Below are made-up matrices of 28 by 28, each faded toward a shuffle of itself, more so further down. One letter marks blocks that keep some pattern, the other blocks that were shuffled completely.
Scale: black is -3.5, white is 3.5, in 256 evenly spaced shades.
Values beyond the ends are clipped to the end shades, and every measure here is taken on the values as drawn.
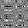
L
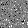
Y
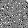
Y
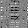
L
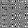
L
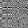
L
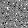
Y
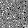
Y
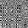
L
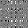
L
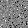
Y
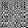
L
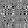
L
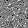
Y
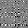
L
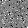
Y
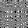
L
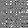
L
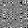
L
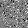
Y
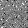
Y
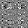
L
